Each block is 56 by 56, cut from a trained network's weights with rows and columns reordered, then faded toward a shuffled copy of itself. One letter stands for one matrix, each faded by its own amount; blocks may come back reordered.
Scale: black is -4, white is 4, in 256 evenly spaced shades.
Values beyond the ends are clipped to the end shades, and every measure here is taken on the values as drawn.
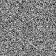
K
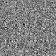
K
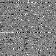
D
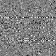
D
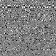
D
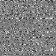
D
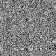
K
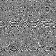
D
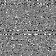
D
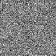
K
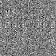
K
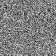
K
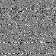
D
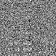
K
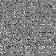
D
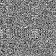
K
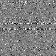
D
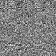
K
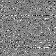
D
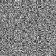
K
